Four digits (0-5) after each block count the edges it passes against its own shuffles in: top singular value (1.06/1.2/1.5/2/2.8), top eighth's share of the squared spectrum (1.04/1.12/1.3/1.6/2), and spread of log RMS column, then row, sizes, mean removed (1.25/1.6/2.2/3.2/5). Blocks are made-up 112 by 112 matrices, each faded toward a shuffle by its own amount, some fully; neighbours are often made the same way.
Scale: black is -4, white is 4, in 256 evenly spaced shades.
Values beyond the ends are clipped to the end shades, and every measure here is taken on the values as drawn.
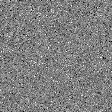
0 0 0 1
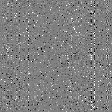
5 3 2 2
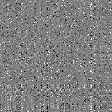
4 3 2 1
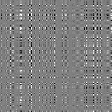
5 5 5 4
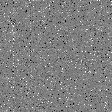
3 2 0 0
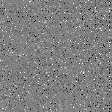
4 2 1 1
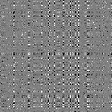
5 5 4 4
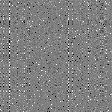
5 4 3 1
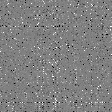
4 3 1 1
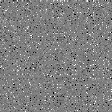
4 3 2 2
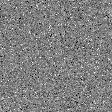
0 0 0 0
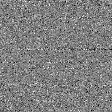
1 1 0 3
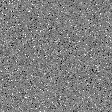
0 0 0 0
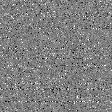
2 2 0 3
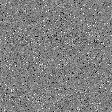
0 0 0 1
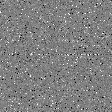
2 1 0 1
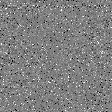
3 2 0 0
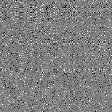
4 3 2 2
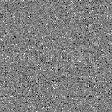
4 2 1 1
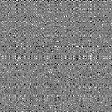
5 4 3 3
